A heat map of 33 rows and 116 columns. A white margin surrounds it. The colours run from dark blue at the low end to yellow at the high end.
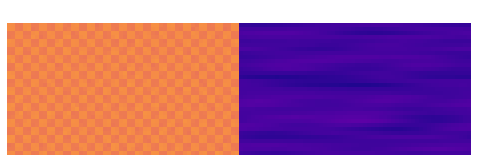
The table splits into one row of 2 panels. Panel 1,1: high, checkered, faint in contrast. Panel 1,2: very low, streaked across, faint in contrast.
